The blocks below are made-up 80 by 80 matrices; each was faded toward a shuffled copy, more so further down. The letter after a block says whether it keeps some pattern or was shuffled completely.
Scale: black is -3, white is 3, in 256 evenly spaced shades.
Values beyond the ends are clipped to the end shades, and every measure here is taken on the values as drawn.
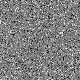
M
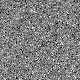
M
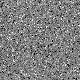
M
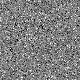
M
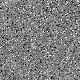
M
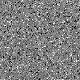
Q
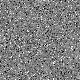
M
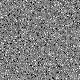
M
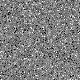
Q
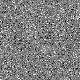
Q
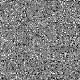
Q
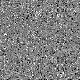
Q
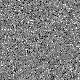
M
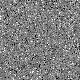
M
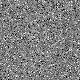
M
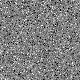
M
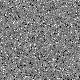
M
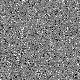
M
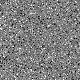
M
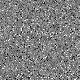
Q
